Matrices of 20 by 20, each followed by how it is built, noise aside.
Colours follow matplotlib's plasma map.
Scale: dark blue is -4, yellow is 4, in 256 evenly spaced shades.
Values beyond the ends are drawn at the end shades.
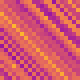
Toeplitz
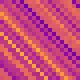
Toeplitz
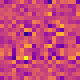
low rank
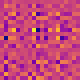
low rank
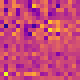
low rank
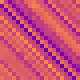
Toeplitz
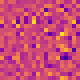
low rank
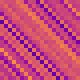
Toeplitz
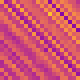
Toeplitz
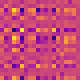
low rank
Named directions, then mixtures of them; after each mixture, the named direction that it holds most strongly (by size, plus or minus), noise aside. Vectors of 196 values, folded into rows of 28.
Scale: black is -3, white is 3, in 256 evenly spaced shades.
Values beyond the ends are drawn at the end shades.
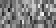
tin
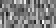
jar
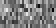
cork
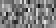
jar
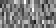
jar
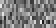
jar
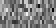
cork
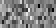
cork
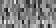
tin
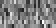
jar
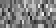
tin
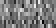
cork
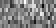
tin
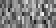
tin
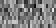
cork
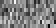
cork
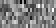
cork
